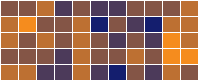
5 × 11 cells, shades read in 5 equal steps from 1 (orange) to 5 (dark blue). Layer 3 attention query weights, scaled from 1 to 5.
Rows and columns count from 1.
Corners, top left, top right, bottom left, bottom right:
3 2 2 3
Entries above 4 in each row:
0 2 0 0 1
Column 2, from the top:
3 1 3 3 2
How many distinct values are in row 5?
4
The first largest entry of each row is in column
4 6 7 4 7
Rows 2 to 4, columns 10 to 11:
2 2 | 1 2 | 1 1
